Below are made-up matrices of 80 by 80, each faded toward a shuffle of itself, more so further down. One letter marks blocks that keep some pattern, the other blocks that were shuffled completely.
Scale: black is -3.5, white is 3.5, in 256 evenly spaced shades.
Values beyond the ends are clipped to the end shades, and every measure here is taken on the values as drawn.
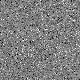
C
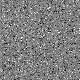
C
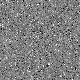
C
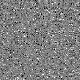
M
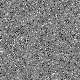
C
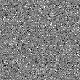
M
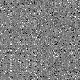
M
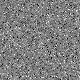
C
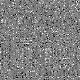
M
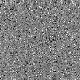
M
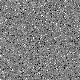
C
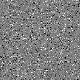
M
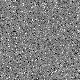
C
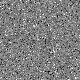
C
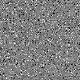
M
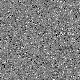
C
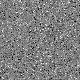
C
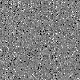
M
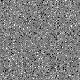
M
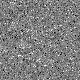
C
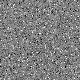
C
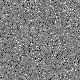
C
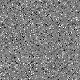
M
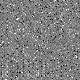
M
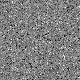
C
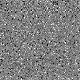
M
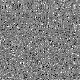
M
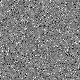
C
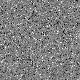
C
